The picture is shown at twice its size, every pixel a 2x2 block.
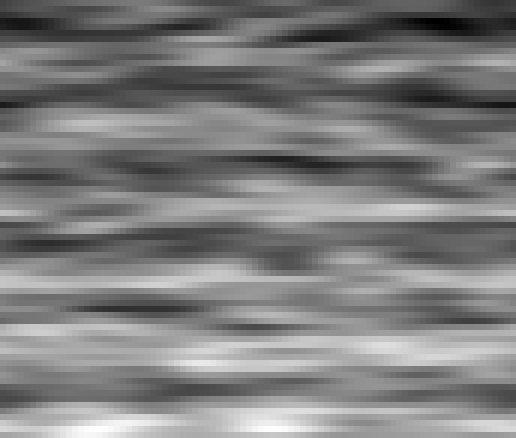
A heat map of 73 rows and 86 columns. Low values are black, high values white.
There is an overall slope up to the bottom. Streaks run across, left to right. Stripes running across repeat 6 times from top to bottom. The histogram is bell-shaped.
